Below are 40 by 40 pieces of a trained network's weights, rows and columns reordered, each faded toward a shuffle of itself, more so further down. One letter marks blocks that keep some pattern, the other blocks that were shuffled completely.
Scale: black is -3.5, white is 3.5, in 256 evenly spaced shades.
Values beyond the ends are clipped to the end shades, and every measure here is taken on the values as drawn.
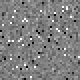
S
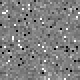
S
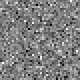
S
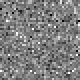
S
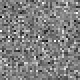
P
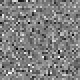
P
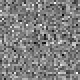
P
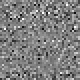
P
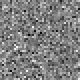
S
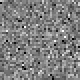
S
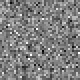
S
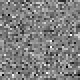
P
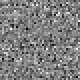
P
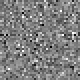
P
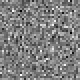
P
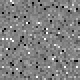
S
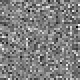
P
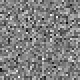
P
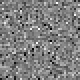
S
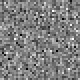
S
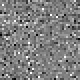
P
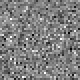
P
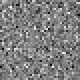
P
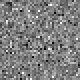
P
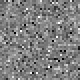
S
